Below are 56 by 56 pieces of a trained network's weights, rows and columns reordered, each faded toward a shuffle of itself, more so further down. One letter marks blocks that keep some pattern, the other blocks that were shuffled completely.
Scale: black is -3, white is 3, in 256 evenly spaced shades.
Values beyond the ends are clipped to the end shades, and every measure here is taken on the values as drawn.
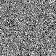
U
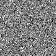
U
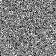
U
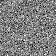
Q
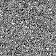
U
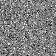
Q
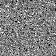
Q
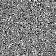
U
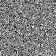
Q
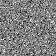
Q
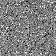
Q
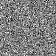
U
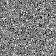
U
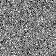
Q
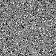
U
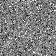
Q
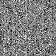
U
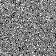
Q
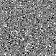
U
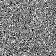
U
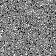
Q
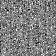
U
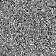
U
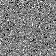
Q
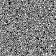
Q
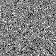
U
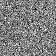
Q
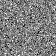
Q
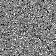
Q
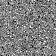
Q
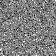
Q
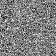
U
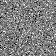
Q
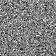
Q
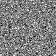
U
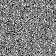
Q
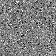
U
